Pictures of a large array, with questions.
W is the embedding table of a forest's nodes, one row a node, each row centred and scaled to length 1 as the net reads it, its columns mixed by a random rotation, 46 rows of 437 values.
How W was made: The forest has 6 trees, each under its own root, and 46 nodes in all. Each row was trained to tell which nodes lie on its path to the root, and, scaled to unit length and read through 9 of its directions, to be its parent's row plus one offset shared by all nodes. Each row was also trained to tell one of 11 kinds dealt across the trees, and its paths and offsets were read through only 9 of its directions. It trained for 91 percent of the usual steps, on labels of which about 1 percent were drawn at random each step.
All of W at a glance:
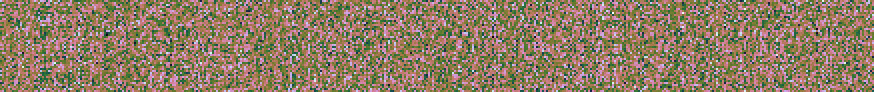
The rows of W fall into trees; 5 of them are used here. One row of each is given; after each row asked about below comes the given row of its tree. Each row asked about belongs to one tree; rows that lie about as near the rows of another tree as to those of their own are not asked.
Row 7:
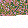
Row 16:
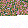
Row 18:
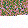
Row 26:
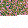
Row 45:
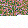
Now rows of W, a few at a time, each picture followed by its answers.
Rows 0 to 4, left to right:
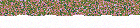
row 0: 45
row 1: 16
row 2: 7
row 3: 18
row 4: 45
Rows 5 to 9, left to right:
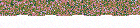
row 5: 26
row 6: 18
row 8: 16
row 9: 16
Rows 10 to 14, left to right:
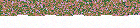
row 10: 45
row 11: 7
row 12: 45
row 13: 18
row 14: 16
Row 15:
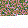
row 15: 18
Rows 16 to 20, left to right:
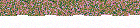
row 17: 16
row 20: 7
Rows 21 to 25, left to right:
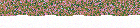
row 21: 7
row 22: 16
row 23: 7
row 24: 16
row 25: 16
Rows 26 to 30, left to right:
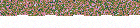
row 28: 18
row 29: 18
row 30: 16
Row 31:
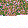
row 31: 26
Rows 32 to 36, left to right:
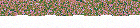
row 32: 7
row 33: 7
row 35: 7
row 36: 18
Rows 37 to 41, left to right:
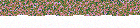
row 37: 18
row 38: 26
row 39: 18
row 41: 16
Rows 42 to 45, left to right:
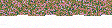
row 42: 26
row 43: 18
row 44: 7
